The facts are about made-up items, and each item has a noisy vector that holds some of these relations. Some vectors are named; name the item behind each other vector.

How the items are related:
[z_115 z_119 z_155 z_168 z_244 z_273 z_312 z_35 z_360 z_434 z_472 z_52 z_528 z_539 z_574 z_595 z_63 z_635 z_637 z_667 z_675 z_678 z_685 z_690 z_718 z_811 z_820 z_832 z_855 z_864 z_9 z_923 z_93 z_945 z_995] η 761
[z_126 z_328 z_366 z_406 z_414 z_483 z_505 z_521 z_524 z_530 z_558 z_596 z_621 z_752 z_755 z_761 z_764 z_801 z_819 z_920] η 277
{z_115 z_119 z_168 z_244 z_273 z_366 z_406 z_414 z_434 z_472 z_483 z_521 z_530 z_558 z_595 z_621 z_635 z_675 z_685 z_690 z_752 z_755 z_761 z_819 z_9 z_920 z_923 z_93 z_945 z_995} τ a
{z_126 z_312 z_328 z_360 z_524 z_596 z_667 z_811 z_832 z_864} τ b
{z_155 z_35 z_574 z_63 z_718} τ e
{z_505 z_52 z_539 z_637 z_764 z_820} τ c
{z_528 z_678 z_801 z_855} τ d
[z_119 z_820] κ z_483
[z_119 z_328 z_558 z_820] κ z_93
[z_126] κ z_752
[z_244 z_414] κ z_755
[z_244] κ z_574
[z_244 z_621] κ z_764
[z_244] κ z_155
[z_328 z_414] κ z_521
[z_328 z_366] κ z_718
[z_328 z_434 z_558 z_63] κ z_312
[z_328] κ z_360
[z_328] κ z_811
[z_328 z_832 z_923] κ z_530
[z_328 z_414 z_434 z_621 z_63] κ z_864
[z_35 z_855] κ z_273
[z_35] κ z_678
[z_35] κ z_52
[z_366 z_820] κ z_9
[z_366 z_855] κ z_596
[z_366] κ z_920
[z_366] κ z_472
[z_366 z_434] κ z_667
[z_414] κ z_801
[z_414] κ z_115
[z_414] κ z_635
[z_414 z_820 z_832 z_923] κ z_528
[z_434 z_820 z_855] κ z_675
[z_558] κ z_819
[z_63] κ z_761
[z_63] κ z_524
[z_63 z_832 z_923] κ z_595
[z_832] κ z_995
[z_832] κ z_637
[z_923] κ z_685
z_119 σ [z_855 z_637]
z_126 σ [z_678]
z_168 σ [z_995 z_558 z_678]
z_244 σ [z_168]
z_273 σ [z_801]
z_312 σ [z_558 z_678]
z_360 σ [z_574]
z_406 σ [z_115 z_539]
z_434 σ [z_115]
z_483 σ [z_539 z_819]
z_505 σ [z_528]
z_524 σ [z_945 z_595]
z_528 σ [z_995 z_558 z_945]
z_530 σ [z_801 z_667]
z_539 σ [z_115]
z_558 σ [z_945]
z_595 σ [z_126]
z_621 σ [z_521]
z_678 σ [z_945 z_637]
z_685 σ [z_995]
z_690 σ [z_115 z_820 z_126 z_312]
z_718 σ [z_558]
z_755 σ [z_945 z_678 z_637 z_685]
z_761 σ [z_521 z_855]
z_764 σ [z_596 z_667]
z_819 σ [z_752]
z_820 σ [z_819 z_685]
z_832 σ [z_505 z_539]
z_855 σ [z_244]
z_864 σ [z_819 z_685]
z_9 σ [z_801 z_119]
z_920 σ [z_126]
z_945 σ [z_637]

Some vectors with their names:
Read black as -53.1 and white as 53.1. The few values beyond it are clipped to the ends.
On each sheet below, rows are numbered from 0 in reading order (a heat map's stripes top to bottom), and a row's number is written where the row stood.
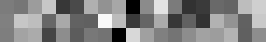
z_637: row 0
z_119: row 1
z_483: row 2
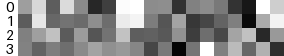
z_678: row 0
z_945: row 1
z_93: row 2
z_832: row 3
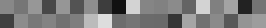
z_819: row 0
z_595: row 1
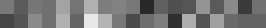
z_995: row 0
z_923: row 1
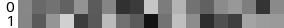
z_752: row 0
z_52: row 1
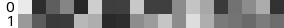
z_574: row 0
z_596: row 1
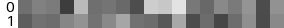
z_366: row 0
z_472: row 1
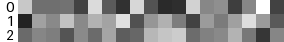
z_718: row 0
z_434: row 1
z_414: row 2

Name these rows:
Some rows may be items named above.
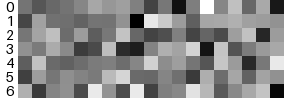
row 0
z_832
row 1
z_406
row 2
z_93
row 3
z_505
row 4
z_755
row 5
z_595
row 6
z_63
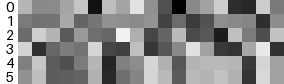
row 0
z_528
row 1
z_244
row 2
z_119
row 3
z_35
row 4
z_126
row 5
z_126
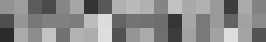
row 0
z_524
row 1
z_595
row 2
z_434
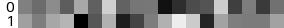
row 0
z_685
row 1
z_764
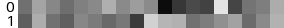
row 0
z_168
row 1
z_920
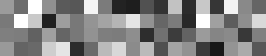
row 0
z_820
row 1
z_558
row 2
z_244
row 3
z_855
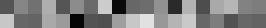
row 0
z_115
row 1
z_801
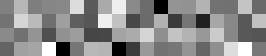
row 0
z_312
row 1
z_119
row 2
z_328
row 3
z_539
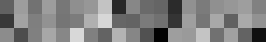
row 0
z_690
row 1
z_595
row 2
z_864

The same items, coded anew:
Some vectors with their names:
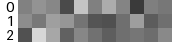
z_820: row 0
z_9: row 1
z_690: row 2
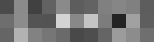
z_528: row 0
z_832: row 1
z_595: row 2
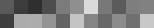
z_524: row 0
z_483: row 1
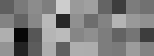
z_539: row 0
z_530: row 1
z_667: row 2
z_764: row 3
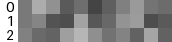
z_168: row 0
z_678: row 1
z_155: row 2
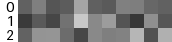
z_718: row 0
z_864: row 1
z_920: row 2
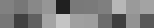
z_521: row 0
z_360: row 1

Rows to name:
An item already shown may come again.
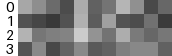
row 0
z_855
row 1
z_312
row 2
z_35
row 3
z_528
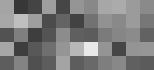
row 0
z_801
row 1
z_244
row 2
z_528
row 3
z_328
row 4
z_718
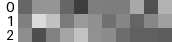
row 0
z_920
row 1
z_434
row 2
z_52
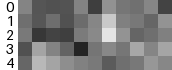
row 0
z_637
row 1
z_505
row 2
z_126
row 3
z_755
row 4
z_115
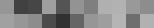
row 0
z_801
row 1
z_558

